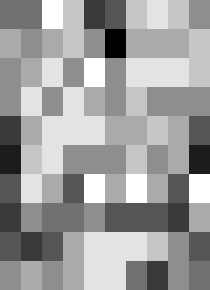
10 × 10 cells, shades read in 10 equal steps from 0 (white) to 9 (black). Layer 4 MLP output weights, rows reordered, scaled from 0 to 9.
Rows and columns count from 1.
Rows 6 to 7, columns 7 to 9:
2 4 3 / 0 3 6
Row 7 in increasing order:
0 0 0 1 3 3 3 6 6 6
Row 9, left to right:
6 7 6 3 1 1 1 2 4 6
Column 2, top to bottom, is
5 4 3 1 3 2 1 4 7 3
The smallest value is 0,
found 5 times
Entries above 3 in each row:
5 3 3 6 2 6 3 9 5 6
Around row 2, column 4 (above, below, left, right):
2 4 3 4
